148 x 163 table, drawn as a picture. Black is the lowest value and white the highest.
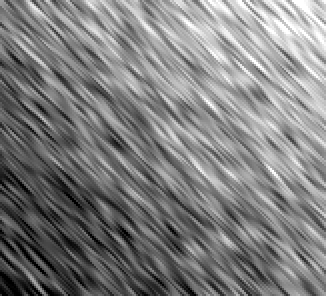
Histogram: bell-shaped. Ninth with the lowest average: bottom left. Average level on the scale: 50%. Slope: up to the top right. Grain: diagonal, down to the right. Ninth with the highest average: top right.
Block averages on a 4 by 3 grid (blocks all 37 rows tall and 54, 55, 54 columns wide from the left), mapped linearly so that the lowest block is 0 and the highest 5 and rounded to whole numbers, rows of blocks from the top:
3 4 5 | 2 3 4 | 1 2 3 | 0 1 2
